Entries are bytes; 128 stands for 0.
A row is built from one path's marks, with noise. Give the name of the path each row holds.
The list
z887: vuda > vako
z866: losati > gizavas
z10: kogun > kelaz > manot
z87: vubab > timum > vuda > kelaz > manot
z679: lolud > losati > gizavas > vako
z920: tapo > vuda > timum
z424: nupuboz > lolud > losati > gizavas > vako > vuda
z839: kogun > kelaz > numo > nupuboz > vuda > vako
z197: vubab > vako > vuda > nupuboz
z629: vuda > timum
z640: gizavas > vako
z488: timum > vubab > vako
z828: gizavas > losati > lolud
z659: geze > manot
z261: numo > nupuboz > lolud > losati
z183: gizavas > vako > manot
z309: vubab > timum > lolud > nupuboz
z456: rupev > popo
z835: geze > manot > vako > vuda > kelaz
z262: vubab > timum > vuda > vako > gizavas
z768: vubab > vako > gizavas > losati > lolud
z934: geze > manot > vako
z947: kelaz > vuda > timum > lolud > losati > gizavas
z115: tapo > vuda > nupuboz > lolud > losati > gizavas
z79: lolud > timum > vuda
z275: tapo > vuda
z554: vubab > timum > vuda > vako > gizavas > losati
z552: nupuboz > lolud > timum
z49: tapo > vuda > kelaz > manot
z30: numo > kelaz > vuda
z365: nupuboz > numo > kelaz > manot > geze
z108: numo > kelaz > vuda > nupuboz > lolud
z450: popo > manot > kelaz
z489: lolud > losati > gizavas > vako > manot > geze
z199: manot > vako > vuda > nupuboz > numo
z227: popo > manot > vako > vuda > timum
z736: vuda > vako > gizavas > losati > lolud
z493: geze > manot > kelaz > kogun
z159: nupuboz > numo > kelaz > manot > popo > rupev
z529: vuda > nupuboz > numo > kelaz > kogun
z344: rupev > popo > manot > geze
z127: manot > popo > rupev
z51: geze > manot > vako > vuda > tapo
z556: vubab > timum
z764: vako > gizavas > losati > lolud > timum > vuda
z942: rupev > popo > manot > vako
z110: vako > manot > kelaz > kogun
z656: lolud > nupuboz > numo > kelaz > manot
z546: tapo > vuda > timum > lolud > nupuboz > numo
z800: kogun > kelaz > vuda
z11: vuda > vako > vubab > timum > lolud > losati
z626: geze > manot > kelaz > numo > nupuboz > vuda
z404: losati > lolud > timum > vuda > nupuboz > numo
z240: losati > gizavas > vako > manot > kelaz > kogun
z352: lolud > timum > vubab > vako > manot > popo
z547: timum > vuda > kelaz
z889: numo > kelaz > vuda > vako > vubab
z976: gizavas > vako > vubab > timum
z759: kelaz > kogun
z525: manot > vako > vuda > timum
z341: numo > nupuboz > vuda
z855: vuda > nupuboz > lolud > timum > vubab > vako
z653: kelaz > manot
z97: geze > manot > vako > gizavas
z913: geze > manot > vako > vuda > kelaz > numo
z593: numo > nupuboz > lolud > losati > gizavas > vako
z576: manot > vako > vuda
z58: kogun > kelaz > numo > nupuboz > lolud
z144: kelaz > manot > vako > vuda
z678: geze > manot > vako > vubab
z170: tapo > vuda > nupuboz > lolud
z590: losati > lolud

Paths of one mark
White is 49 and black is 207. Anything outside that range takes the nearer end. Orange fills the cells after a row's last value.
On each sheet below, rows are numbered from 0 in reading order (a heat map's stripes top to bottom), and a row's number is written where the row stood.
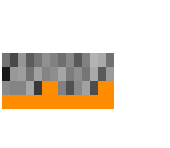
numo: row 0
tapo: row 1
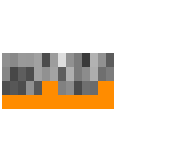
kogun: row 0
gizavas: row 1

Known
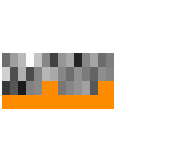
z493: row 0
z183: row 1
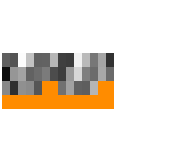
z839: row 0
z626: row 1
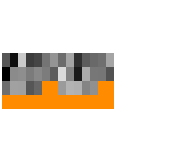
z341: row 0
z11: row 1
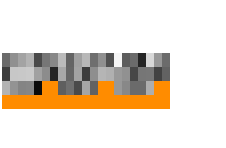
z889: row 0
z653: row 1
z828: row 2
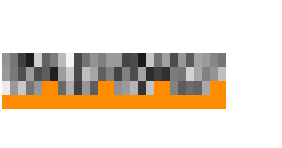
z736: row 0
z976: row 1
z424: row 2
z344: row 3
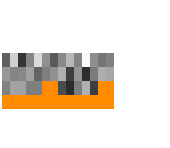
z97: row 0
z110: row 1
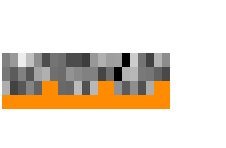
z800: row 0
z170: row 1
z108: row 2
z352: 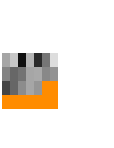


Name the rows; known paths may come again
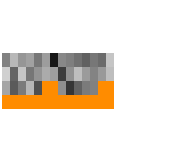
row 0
z49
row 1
z456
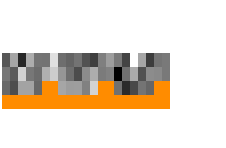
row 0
z942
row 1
z79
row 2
z529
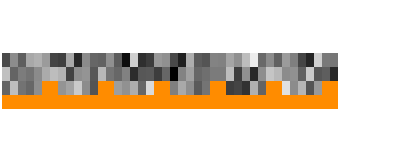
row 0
z659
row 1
z576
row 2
z404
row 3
z341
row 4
z10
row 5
z736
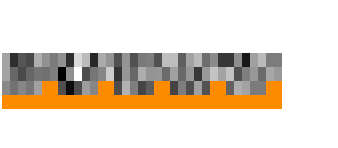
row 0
z590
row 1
z159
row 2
z197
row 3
z653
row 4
z934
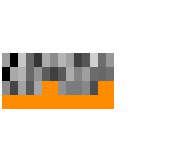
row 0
z108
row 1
z640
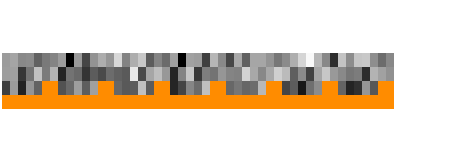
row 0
z556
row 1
z261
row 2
z450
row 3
z656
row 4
z344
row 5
z493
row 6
z759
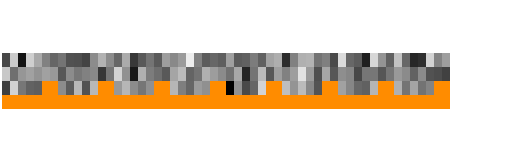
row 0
z678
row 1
z170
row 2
z11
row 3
z547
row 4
z309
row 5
z913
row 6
z828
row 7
z679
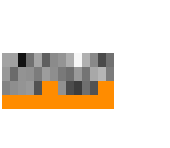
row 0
z183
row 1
z800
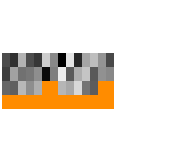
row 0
z546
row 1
z51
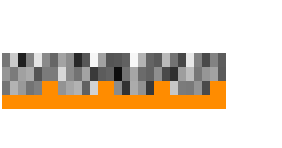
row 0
z97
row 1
z489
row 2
z839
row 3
z30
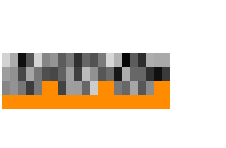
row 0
z768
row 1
z855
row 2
z593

